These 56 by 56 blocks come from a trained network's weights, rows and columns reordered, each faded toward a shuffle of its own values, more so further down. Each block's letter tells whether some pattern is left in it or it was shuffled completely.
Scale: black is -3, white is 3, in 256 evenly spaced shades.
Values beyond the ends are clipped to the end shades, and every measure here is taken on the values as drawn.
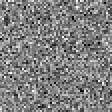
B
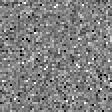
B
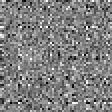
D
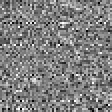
D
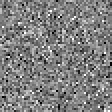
B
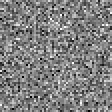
B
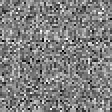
D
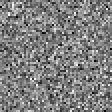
B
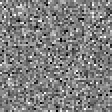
B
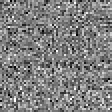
D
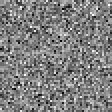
B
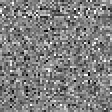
D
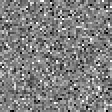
B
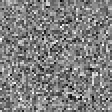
D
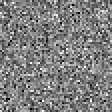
B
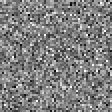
D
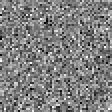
D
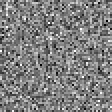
B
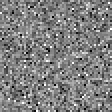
B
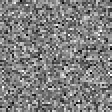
D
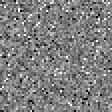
B
